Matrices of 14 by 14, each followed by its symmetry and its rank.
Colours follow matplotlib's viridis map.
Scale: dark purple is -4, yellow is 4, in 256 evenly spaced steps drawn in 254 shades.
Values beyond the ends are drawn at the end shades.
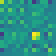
symmetric, rank three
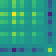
symmetric, rank one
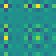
symmetric, rank one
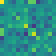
symmetric, rank three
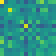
symmetric, rank three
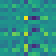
neither, rank two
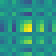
symmetric, rank one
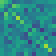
symmetric, full rank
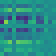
neither, rank two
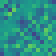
symmetric, full rank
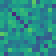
symmetric, full rank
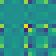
symmetric, rank one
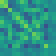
symmetric, rank three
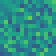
antisymmetric, full rank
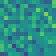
antisymmetric, full rank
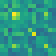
symmetric, rank three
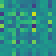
neither, rank two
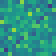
symmetric, full rank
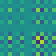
symmetric, rank one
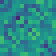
symmetric, full rank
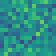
antisymmetric, full rank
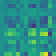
neither, rank two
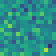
antisymmetric, full rank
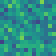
antisymmetric, full rank
